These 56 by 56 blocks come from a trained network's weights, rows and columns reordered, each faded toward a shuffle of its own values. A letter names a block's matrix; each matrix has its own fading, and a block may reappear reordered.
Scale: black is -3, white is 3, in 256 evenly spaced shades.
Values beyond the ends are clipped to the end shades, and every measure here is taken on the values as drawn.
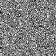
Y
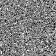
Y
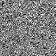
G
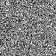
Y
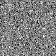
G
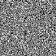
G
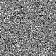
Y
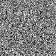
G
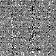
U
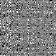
U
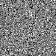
Y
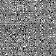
U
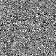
G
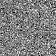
Y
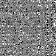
U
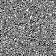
Y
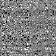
U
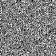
Y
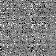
U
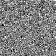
Y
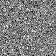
Y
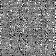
U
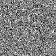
G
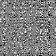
U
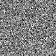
Y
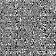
U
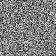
Y
